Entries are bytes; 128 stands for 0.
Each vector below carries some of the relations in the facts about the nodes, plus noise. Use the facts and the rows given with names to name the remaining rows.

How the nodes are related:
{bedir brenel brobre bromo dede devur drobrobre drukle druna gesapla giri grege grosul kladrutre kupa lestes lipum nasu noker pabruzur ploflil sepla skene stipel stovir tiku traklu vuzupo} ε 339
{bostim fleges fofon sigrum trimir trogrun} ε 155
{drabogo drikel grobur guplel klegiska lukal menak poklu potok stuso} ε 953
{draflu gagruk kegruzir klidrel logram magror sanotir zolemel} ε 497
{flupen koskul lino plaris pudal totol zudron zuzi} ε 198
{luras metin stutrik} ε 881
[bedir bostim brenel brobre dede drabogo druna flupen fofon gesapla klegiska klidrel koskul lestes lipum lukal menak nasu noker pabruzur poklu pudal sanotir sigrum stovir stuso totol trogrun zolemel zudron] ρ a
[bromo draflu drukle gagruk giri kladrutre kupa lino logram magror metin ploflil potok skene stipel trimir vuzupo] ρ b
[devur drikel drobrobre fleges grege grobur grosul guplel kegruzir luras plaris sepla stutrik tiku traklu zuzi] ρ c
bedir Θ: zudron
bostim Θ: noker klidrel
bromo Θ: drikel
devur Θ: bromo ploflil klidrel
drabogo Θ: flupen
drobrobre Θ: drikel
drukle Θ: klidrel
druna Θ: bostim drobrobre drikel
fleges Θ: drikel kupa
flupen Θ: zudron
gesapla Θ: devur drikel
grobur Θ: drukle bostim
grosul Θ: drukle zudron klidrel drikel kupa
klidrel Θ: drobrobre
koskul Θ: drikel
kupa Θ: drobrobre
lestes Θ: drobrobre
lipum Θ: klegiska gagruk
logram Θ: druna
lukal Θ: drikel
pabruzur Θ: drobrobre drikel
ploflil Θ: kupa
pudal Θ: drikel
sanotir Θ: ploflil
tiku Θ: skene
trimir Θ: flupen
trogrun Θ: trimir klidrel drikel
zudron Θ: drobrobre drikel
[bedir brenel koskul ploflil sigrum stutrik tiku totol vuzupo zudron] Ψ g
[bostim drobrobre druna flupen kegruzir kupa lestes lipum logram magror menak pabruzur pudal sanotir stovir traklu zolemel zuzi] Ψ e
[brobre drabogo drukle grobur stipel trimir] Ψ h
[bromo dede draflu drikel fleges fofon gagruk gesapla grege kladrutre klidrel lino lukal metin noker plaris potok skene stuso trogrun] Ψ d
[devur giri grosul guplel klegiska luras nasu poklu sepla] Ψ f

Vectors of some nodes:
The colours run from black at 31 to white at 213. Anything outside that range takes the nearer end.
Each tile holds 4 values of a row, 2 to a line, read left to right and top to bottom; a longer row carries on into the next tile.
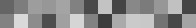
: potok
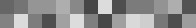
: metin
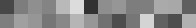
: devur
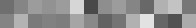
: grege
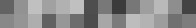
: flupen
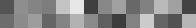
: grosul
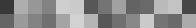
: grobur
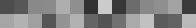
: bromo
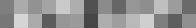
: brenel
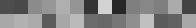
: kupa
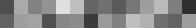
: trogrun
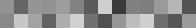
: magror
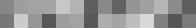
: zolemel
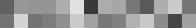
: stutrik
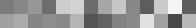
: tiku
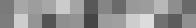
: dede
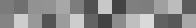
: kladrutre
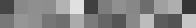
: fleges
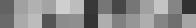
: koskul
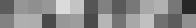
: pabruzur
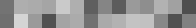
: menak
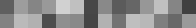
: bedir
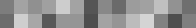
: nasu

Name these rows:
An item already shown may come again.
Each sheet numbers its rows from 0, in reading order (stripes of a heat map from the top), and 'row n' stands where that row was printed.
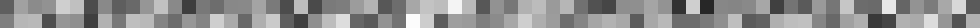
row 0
bedir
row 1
stipel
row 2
klegiska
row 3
kupa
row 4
skene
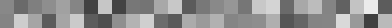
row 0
vuzupo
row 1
tiku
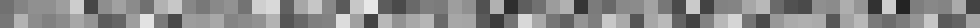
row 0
sepla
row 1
tiku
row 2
trimir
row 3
giri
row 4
kupa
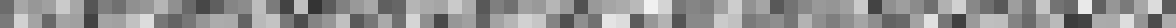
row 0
brobre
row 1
drukle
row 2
stuso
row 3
lipum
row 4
sepla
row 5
skene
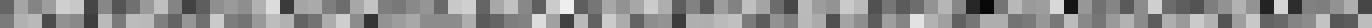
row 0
bedir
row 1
luras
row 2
tiku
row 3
sigrum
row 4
drabogo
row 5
drikel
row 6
ploflil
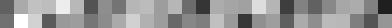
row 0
klegiska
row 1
lukal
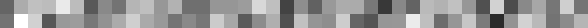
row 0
klegiska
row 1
sanotir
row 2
gagruk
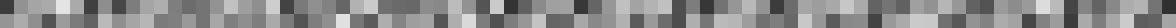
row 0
klidrel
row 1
plaris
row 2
logram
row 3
flupen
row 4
fofon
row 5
gesapla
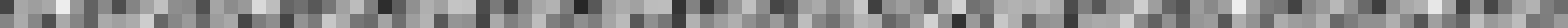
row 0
noker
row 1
trogrun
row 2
pudal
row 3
zudron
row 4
guplel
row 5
totol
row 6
bostim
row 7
klidrel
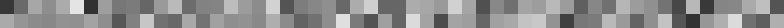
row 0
drobrobre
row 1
zuzi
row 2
poklu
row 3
lino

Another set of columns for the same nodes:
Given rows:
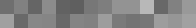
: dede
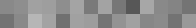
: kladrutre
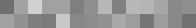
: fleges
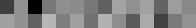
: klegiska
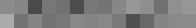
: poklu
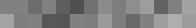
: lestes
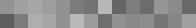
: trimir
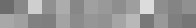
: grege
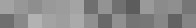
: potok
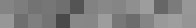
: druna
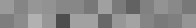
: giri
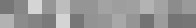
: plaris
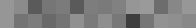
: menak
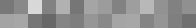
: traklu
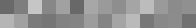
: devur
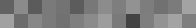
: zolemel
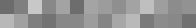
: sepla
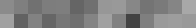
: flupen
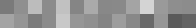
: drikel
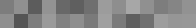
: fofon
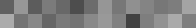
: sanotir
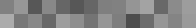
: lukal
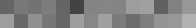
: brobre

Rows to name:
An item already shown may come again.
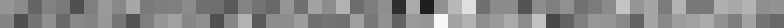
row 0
bostim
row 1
noker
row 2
gagruk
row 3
stutrik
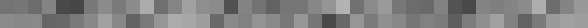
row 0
bedir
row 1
stuso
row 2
brenel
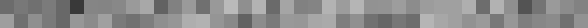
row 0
brobre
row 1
luras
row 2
lino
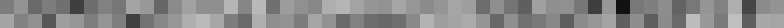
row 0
drabogo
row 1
guplel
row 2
potok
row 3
lipum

